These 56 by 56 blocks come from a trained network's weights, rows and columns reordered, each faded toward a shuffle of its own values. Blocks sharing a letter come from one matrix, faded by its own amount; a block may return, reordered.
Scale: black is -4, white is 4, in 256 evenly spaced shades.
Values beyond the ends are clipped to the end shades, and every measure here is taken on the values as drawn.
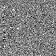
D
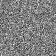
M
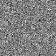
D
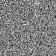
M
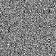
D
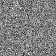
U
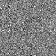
D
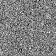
M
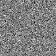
U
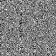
D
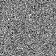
U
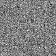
M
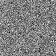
M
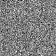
M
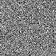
U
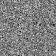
U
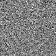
U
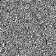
D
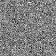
U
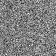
M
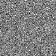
D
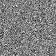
U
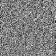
D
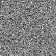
U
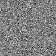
D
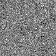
D
